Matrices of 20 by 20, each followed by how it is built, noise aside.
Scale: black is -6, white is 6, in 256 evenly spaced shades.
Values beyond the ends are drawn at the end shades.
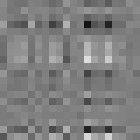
low rank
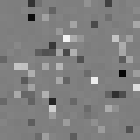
sparse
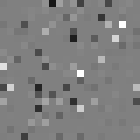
sparse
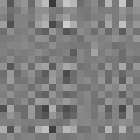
low rank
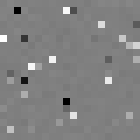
sparse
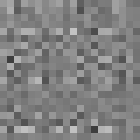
low rank
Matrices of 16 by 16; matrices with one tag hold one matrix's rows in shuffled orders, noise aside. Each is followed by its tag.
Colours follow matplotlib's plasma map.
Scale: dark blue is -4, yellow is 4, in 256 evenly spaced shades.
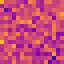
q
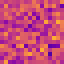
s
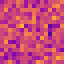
s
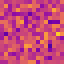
s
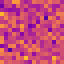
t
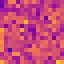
t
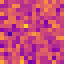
t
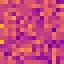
q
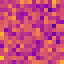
q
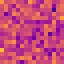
q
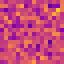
s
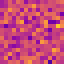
s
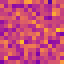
s
